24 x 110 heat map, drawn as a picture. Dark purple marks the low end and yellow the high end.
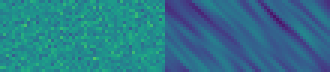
It is made of 1 by 2 panels. Panel 1,1: middling, fine-grained. Panel 1,2: low, slanting down to the right.
